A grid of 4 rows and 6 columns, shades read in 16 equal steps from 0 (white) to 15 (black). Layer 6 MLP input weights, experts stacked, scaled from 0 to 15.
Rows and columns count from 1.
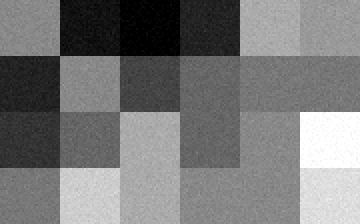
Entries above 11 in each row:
3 1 1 0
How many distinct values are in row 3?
5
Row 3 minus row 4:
4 6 0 2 0 -2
